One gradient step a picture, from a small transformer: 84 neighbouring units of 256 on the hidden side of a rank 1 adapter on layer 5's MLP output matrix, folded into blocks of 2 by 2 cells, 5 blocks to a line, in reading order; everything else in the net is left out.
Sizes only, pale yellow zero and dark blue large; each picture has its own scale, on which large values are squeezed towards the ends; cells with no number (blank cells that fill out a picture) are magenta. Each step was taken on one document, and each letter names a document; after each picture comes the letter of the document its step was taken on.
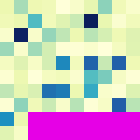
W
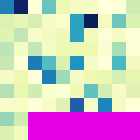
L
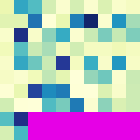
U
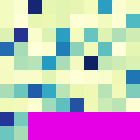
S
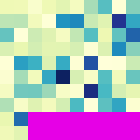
U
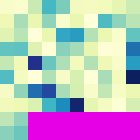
S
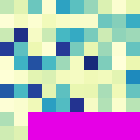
S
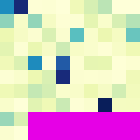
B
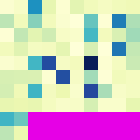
U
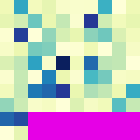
W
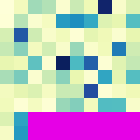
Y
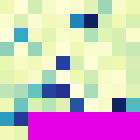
W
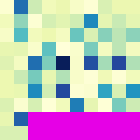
W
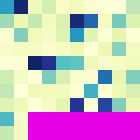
L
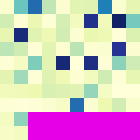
Y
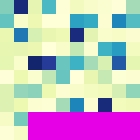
L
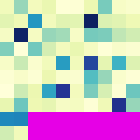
W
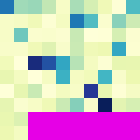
L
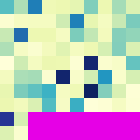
U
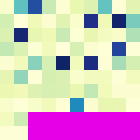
Y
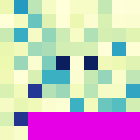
W
